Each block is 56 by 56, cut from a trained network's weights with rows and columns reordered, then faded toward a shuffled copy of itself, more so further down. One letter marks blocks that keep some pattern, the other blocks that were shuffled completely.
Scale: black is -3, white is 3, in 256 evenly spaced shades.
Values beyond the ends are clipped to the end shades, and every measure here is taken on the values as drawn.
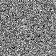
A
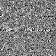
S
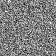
A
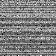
S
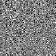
S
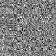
S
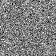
A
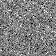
A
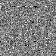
S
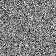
A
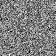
A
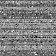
S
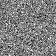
A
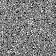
A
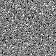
A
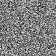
A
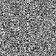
S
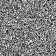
A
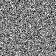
A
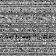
S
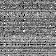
S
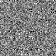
S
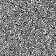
A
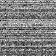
S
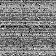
S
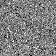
A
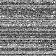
S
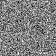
A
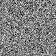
A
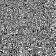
S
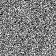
A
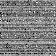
S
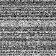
S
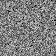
A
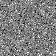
A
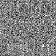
S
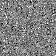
A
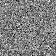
A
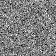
A
